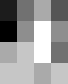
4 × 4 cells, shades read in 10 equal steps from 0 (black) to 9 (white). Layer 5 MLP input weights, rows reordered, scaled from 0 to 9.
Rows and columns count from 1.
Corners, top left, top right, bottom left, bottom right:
1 3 7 7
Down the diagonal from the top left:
1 5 9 7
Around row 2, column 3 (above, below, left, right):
6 9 5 5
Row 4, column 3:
6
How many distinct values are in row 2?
3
